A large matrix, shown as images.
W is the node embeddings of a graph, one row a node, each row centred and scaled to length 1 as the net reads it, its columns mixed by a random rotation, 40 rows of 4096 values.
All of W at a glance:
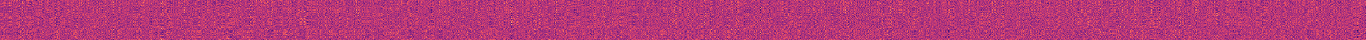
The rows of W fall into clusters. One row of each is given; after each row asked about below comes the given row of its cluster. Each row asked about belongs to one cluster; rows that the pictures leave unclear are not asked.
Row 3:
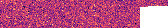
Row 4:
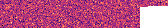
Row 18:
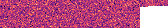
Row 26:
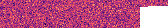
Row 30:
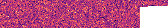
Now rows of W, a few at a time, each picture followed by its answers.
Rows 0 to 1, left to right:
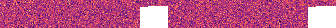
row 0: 18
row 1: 4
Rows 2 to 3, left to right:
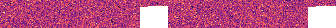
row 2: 4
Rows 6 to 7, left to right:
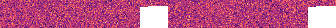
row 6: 26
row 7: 4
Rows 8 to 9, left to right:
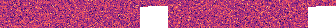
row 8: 30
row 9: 4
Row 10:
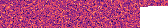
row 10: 4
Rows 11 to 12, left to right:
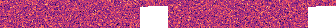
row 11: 18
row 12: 4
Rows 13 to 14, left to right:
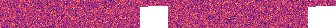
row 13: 26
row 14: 3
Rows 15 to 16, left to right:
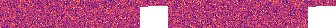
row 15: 26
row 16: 18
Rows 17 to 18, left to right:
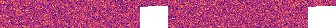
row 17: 30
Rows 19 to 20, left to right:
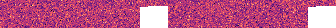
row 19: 26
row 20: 4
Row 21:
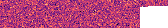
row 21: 18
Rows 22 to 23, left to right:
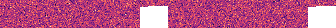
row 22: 18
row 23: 26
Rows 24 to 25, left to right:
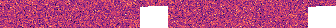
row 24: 18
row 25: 30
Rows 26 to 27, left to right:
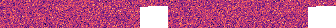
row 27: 26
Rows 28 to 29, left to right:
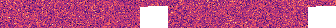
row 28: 3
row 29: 4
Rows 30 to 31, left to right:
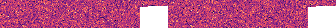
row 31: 30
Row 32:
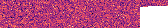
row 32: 30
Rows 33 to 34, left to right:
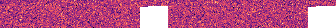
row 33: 4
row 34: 30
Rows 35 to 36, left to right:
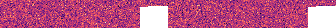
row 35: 26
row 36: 30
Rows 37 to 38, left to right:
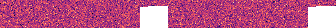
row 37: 30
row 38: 26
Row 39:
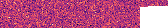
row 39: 3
